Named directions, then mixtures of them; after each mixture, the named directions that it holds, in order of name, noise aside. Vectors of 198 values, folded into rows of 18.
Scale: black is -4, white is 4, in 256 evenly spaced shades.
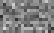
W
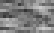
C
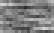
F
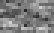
C, W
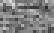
C, F, W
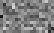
W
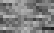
C, F, W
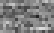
C, F, W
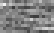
F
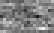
C, F, W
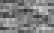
C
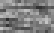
C, F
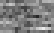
C, F, W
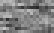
C, F, W
